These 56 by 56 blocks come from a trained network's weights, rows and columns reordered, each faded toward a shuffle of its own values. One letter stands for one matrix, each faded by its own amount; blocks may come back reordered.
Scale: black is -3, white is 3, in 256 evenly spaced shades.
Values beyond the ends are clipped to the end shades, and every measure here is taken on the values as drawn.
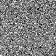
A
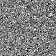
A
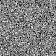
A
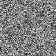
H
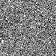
A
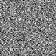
H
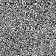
A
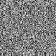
H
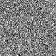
H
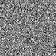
H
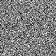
H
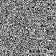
H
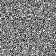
A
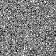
A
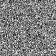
A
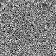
H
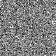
A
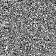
A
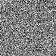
A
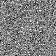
A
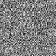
H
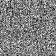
A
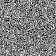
A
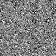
A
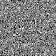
A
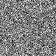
A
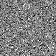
A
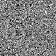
A
